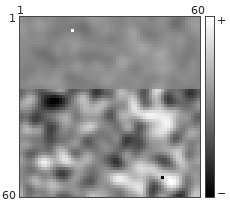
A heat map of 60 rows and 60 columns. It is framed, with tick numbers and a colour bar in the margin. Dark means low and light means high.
The top part is calmer, up to a seam about 40% of the way down. A few values lie far out on both sides of the bulk. Two lone cells stand out: one far higher and one far lower than their neighbours. Neither half mirrors the other.
